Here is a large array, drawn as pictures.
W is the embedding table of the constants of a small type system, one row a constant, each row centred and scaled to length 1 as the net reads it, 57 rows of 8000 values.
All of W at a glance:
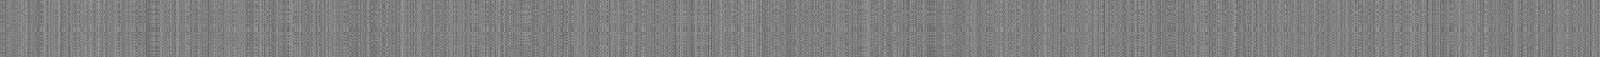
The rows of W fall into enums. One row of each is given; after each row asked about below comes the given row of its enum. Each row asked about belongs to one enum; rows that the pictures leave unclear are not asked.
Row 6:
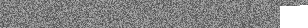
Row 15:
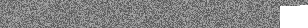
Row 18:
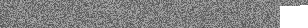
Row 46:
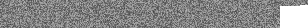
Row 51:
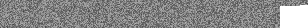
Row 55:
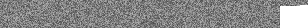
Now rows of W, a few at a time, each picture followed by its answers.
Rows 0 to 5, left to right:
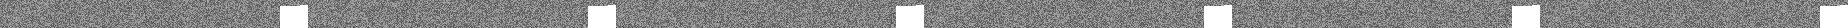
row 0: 15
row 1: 51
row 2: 51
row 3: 15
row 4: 46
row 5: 15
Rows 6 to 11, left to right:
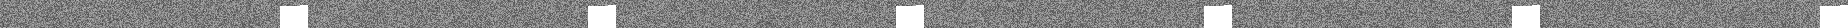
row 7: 15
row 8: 55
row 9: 51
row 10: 46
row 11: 18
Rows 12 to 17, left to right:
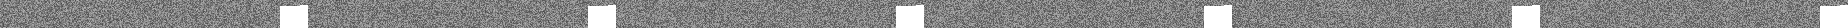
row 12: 6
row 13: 46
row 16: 18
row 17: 15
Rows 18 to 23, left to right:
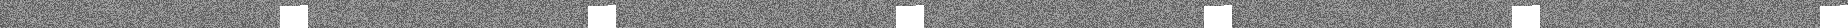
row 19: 51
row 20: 6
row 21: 15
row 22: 18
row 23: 51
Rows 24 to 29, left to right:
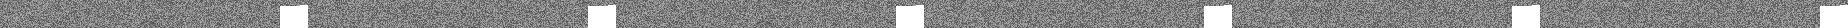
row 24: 55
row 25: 46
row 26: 55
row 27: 51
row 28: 51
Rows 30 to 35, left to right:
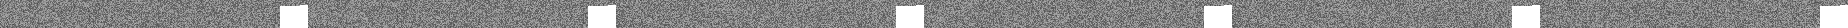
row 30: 51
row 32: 18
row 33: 15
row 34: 18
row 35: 46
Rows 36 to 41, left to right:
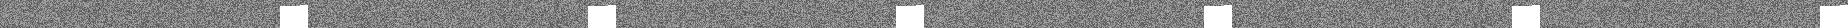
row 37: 6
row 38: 46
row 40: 6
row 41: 51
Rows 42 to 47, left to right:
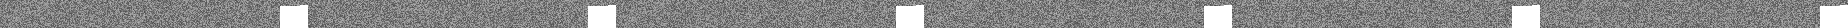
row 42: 15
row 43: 18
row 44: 15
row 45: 55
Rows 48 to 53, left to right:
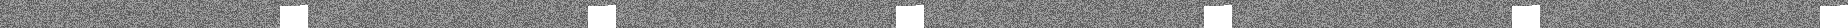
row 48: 46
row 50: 51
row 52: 15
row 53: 15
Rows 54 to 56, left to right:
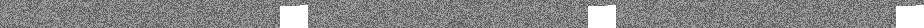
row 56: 51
